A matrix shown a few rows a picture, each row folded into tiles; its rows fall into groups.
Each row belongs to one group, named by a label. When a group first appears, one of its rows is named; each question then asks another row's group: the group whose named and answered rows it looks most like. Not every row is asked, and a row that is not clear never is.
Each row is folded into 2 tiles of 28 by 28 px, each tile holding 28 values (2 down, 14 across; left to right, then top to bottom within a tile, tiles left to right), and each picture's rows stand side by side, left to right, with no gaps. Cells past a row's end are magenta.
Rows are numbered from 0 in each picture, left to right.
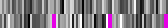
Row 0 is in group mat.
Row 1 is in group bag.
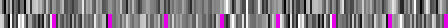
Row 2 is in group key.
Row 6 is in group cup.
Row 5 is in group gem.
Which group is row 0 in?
gem
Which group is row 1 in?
cup
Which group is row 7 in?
mat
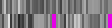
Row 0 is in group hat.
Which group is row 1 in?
gem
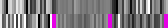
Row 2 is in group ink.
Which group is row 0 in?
bag
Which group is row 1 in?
hat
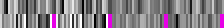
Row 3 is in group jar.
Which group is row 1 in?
bag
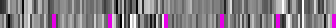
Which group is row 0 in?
jar
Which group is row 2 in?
gem
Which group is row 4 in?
cup
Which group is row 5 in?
mat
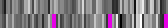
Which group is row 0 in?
ink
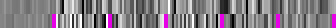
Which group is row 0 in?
key
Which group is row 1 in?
bag
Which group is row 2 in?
mat
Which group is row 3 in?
bag
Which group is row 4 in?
jar
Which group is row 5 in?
cup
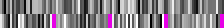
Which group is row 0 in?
gem
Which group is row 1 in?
mat
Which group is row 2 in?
bag
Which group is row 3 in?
key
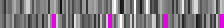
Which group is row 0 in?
ink
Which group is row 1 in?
gem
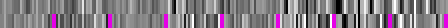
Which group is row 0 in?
key
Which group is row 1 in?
cup
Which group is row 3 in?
bag
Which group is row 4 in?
gem
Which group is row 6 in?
jar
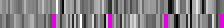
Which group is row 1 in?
bag
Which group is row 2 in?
gem
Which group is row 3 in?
jar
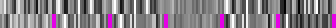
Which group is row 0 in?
key
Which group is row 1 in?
mat
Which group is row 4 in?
mat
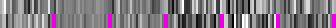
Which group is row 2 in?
cup
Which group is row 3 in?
ink
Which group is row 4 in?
gem
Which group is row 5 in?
ink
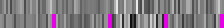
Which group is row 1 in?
hat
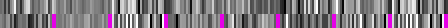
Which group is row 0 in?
ink
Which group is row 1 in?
key
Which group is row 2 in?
bag
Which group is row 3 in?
jar
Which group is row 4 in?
hat
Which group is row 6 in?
bag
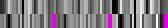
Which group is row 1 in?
jar
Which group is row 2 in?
jar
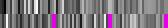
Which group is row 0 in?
ink
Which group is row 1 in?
cup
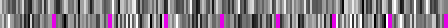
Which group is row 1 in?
jar
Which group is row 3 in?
mat
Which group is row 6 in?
bag
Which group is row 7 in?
mat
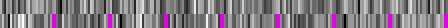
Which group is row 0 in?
gem
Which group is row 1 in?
ink
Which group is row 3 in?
cup
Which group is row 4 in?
cup
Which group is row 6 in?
jar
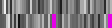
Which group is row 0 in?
hat
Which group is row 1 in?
ink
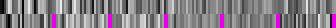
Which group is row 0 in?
jar
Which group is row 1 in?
key
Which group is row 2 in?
key
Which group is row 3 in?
key
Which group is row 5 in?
cup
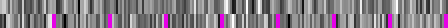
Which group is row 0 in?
mat
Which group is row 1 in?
jar
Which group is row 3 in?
cup
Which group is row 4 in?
mat
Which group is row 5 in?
jar
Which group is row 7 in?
key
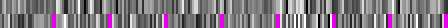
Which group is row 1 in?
mat
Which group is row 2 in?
gem
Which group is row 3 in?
ink
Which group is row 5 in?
bag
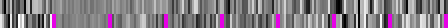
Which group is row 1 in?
key
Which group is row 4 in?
ink
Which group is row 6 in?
jar
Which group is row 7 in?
key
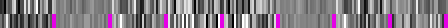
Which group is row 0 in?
ink
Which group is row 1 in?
key
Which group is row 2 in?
mat
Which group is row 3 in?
bag
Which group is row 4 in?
gem
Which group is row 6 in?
mat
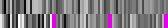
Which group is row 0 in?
gem
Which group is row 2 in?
gem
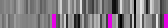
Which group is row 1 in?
hat
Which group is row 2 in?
jar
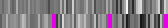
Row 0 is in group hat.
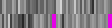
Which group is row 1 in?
key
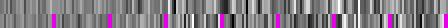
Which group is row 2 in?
key
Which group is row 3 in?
bag
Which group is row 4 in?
jar
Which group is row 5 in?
ink
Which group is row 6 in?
mat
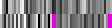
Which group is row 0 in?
bag
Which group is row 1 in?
ink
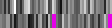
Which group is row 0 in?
ink
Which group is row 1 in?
ink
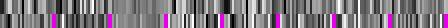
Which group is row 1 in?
ink
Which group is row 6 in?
mat
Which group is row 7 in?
cup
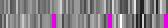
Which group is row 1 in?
key
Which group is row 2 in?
mat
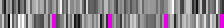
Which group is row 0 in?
gem
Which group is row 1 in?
hat
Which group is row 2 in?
gem
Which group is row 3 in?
key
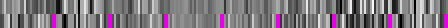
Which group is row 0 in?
hat
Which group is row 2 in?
cup
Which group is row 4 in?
cup
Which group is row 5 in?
cup
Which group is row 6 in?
ink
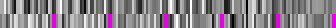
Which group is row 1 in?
key
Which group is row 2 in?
key
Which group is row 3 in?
mat
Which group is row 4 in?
jar
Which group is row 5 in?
gem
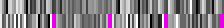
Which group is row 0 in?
bag
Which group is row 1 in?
gem
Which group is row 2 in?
bag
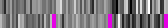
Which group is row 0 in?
gem
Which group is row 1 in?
key
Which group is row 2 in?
ink
